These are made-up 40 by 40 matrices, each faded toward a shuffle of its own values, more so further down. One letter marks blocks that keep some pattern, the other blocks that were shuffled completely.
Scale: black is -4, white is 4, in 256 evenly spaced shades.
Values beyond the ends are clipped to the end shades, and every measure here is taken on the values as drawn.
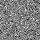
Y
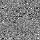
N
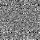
N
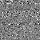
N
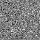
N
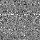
N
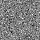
Y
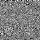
N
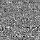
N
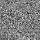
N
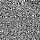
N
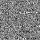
N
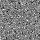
Y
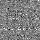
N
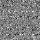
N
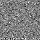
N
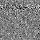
N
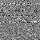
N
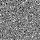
Y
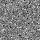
Y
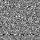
N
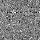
N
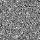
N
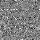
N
